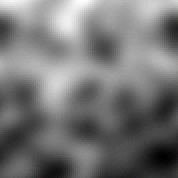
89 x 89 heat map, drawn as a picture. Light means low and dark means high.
The field is smooth, with broad soft blobs. The bottom right is the ninth with the highest average. There are no lone odd cells. No row or column stands out. The field climbs toward the bottom. The ninth with the lowest average is the top middle.
